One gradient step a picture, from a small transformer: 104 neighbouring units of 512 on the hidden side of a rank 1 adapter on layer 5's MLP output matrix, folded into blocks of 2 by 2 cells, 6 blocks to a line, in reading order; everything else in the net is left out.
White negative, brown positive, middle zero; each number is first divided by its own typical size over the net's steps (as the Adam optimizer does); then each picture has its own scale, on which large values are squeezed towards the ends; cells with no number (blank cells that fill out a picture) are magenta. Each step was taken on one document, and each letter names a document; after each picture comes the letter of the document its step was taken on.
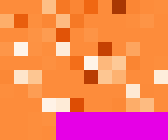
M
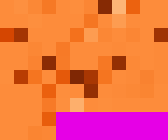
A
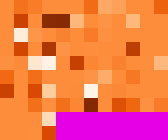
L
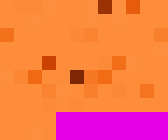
A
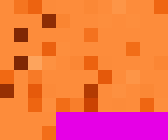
L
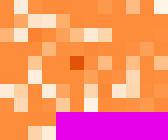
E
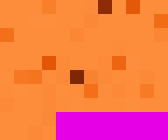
A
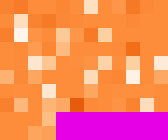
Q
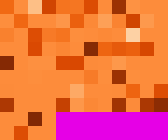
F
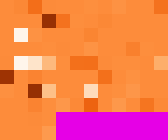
L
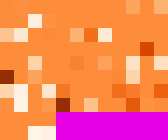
E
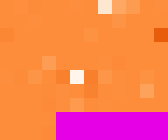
A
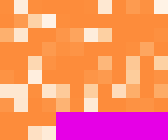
E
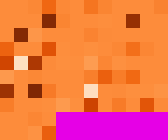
L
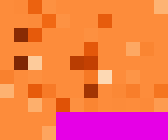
L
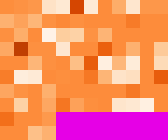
M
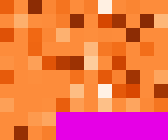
F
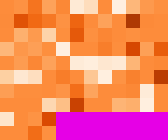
M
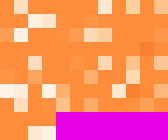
E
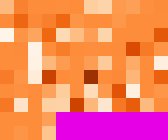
Q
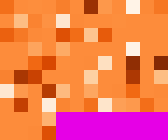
Q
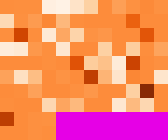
M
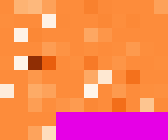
L
